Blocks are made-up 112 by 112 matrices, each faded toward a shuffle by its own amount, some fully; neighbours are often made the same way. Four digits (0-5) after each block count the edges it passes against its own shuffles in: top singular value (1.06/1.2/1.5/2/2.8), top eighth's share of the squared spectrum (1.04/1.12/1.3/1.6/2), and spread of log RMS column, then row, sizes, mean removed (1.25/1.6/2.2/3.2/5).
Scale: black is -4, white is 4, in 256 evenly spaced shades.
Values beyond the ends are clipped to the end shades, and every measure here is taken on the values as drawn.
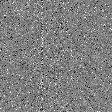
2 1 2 0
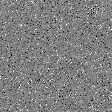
0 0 0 0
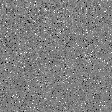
3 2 1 0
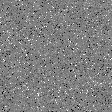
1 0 0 0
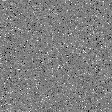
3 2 1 0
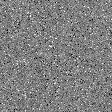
0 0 0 0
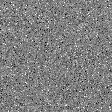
1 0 0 0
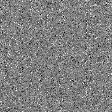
1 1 2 0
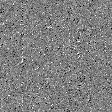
1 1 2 0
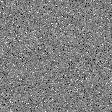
0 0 0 0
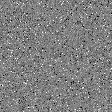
0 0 0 0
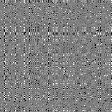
5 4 3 3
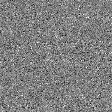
1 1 0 2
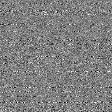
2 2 0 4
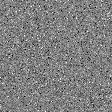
0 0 0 0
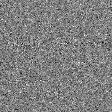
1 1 0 2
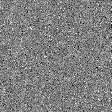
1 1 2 0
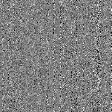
1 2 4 0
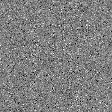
0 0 2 0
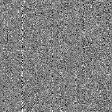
2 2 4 0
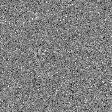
0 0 1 0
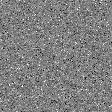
0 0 0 0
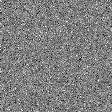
0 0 1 0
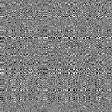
5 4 3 4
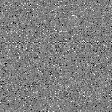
4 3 1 2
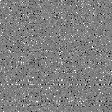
4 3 1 2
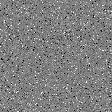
3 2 0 0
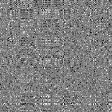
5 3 2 2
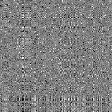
5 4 3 3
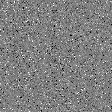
3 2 0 0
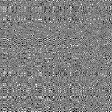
5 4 3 3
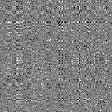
5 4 3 3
